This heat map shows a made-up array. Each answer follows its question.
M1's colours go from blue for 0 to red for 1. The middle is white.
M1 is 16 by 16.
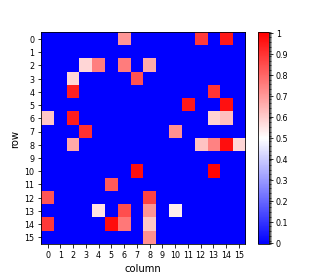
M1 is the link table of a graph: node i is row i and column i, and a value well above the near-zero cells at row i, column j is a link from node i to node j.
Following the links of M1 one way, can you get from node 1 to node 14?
no
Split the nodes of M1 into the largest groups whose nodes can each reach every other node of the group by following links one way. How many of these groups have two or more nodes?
1
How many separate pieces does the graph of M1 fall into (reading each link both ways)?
3
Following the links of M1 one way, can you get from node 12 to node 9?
no
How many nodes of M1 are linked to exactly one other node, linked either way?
2
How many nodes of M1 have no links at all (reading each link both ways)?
2
